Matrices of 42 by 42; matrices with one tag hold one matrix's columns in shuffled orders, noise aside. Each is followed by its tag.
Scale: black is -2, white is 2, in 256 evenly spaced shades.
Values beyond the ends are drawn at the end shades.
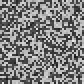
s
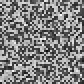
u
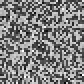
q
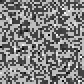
q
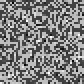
q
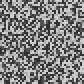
s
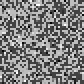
s
